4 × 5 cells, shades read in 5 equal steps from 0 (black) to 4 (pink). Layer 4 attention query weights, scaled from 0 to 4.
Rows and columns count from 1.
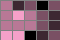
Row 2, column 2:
4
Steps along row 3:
same same down down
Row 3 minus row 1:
0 2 1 2 -1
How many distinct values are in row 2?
4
